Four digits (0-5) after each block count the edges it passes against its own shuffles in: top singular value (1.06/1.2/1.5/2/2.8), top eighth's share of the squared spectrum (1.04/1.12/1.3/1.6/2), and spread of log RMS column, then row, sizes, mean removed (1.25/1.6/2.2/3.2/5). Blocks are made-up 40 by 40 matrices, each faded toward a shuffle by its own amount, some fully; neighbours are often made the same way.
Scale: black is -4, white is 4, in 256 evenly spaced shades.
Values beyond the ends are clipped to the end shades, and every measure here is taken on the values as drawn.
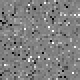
1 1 0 0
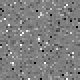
1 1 0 0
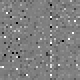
3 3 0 1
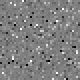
0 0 0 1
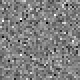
0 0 0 0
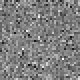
1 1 0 1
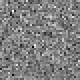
0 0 0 0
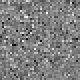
0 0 0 0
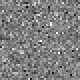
0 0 0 0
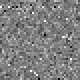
1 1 0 0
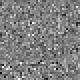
0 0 0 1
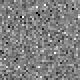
0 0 0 0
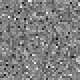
0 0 0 0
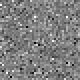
0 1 0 0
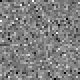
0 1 0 1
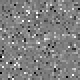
1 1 0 0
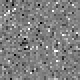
1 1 0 0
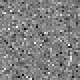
1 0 0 0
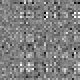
4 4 2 2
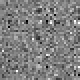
4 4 2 2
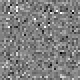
3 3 1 1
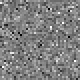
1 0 0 0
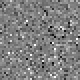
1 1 0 0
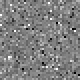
0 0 0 0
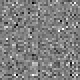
3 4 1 1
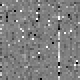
3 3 1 0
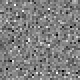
1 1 0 0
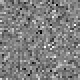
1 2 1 0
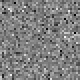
1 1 0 0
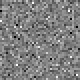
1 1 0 0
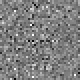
3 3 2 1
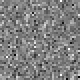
3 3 2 1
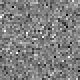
1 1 0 0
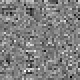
3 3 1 2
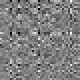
4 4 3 2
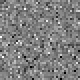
1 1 0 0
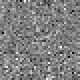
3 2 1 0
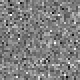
2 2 0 0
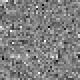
2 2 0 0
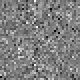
2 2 1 0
